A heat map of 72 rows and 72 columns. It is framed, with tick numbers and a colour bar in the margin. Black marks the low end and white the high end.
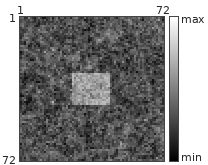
The texture is blotchy. On average the colour sits 30% of the way up the scale. An odd patch, higher than its surroundings, sits in the centre. The ninth with the highest average is the centre. There is no overall slope.
